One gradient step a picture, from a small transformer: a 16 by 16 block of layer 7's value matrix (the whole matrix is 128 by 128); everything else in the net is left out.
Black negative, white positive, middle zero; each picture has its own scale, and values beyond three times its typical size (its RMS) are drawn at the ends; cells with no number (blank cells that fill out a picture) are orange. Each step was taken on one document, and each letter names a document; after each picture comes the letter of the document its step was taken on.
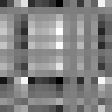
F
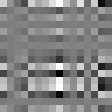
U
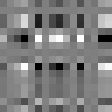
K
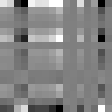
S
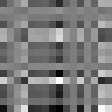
U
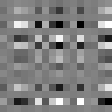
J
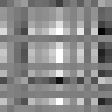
F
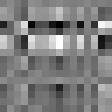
F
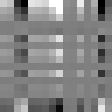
S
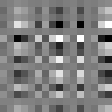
J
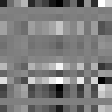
U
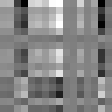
S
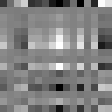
F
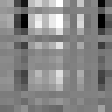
S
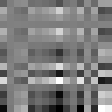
U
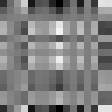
F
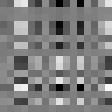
J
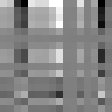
S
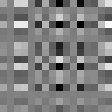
J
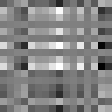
F
